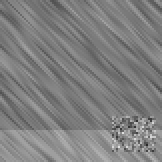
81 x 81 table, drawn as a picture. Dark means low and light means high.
The halves do not mirror each other. Values change most from cell to cell in the bottom right. Streaks slant down to the right. A horizontal seam about 80% of the way down splits the table, and the bottom part is higher. On average the colour sits 50% of the way up the scale. An odd patch, rougher than its surroundings, sits in the bottom right.
